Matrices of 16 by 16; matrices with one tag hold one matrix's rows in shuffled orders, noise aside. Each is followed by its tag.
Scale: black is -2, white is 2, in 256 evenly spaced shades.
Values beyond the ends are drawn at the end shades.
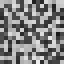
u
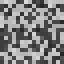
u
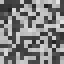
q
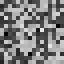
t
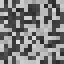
q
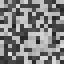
q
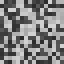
t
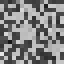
t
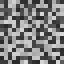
u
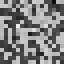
q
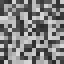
u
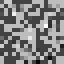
t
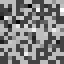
u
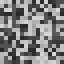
q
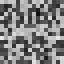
u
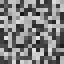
u
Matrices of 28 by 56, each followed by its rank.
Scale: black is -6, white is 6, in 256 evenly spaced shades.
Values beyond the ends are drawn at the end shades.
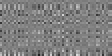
two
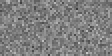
full rank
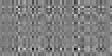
two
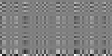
one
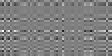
one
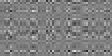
two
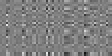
two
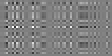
one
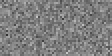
full rank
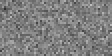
full rank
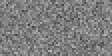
full rank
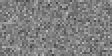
full rank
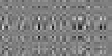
two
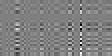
one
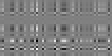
one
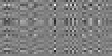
two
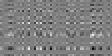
two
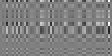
one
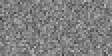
full rank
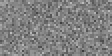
full rank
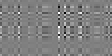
one
